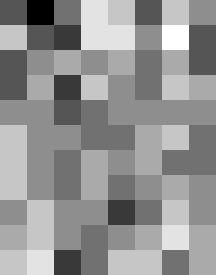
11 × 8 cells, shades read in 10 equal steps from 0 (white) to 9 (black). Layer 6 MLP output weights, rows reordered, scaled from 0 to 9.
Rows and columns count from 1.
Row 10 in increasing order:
1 2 3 3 3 4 4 5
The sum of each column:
39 43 57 38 41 44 29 47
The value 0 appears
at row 2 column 7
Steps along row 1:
up down down up up down up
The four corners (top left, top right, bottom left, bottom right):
6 4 2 3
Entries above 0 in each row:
8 7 8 8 8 8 8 8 8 8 8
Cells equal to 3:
14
